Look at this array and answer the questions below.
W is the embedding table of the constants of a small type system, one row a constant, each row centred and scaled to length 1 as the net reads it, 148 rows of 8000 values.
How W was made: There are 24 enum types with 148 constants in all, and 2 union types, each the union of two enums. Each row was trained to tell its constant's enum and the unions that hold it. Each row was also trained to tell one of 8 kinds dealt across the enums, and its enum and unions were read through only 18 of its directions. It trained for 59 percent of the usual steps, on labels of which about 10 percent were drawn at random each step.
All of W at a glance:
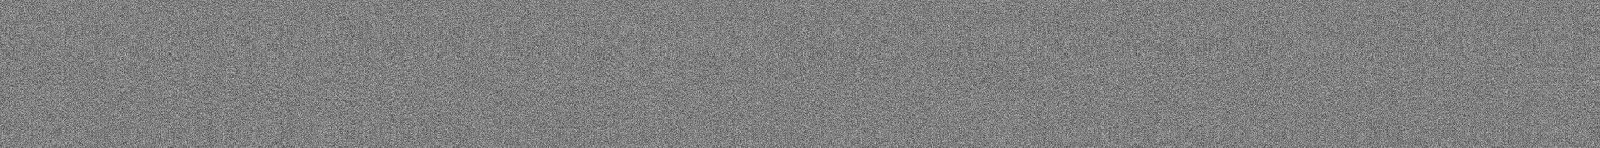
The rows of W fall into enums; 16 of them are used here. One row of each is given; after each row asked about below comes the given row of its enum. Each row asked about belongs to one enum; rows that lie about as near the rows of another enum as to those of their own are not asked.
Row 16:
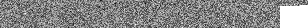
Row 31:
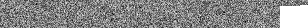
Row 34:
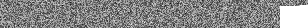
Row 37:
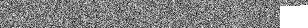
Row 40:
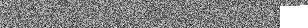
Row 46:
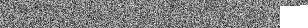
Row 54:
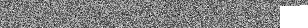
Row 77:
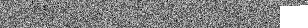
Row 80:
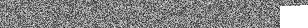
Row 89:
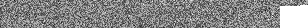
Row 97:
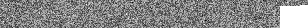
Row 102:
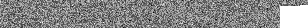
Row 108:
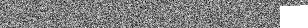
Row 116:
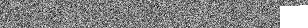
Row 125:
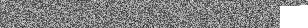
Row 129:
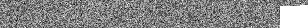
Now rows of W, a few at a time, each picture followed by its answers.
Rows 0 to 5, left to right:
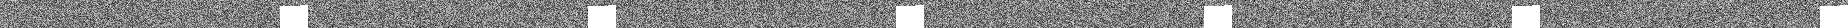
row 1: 34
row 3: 97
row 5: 116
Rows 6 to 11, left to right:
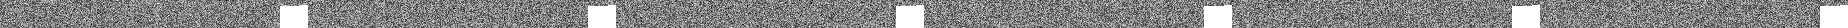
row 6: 125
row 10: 46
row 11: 80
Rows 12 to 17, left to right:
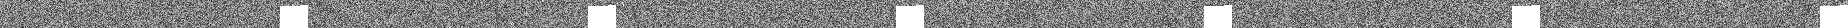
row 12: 77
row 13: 37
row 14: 40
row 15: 102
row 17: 116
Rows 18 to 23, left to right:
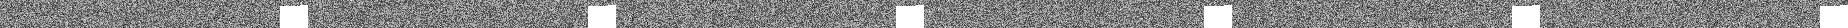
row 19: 116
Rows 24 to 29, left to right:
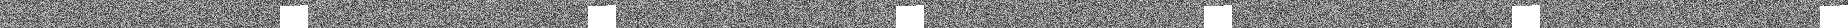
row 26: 77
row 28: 129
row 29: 31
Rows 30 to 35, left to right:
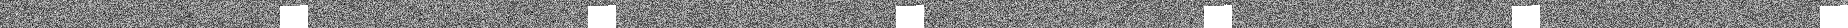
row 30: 129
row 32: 102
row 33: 31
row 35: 89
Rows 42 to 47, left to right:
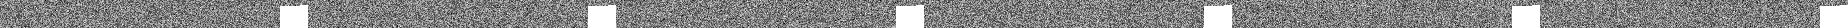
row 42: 40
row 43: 16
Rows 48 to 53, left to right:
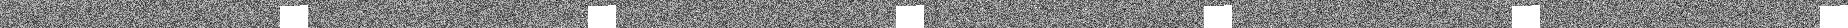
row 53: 97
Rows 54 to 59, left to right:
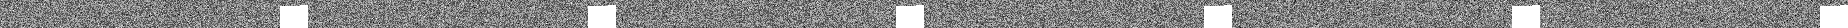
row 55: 34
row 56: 129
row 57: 97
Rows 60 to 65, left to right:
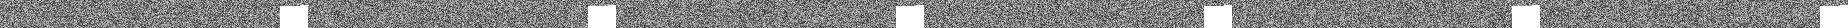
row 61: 125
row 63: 40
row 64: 116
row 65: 129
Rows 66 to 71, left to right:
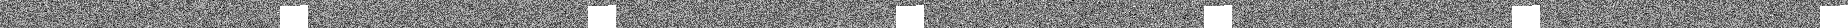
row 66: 125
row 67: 37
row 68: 46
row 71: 40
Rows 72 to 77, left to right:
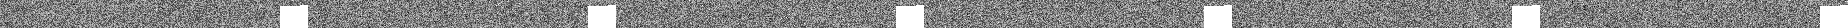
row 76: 97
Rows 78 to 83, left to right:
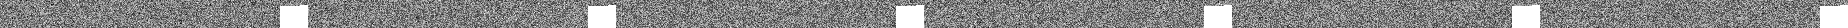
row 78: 40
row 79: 46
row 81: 125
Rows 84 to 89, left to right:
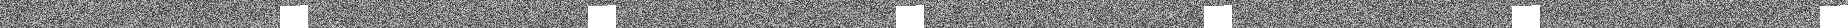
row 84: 89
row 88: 40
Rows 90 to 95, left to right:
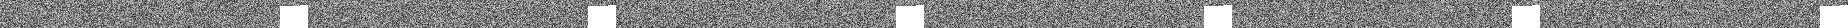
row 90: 31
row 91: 77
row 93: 16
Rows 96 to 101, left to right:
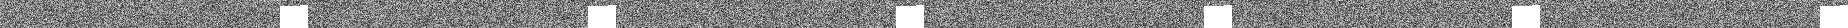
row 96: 31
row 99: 125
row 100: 116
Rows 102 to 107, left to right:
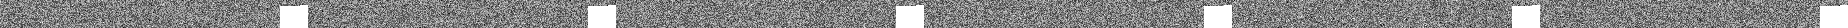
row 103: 77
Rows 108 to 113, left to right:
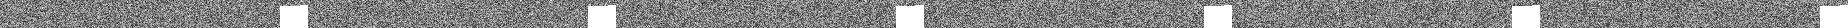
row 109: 77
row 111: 129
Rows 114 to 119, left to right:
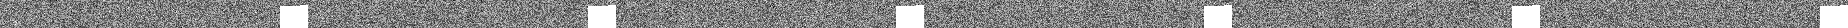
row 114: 46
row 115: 54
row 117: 46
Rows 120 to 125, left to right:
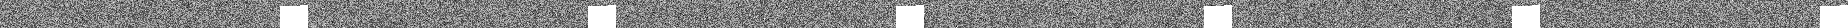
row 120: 16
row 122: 16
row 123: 31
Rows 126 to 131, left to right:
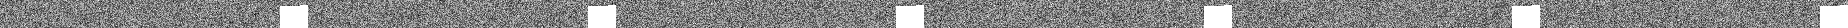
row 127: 102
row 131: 34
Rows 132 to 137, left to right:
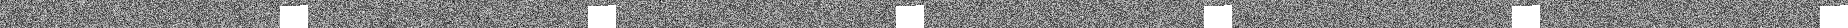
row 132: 102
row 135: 37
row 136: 102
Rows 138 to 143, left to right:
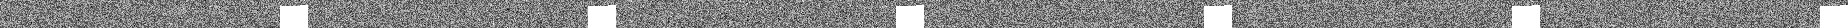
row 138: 34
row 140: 46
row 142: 125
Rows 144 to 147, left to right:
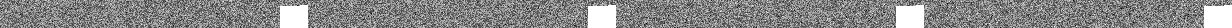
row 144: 16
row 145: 77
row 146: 34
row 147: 34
